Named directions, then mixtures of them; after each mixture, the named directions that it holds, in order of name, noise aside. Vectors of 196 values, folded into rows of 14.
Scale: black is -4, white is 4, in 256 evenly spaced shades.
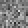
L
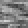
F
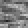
F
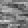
F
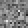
F, L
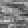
F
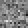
F, L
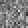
L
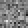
F, L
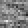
F, L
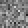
L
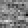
F, L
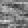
F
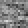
F, L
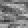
F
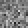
L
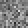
L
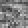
F, L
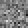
F, L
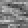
F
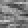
F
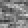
F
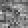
F, L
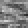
F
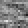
F, L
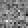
F, L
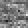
F, L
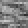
F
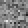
F, L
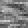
F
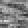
F
